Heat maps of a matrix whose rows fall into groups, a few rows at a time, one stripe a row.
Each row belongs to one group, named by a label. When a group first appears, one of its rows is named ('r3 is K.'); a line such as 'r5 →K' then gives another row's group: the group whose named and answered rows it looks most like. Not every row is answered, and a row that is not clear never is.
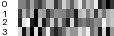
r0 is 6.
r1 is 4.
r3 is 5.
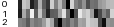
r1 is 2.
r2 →6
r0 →4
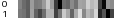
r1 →6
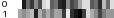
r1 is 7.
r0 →5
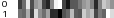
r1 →5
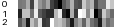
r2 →2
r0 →5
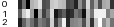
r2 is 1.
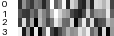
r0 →1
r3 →5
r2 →4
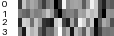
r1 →6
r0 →6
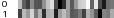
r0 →6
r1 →2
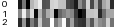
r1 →7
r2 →1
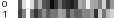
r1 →4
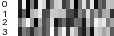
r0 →4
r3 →1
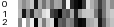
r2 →7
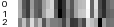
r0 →6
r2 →7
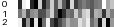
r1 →6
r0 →4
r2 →5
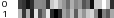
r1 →5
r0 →1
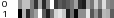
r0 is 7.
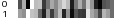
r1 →7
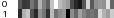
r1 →4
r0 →1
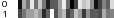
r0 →2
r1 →2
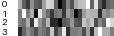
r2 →5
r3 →1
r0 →6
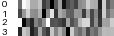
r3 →4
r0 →7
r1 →2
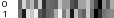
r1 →2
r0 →2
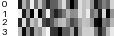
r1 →5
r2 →2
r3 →5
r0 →2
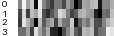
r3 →5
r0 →7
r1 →2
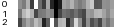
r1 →7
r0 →5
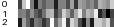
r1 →6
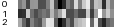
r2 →6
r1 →1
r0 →6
